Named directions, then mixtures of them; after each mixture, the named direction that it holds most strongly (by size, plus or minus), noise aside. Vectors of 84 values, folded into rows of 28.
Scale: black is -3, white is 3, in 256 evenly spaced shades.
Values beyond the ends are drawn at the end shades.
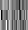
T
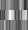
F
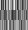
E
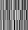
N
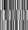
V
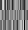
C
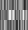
F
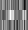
F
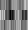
F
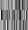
T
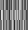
N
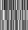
V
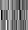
T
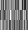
N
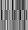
T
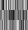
C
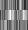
F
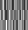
C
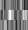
F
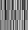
C
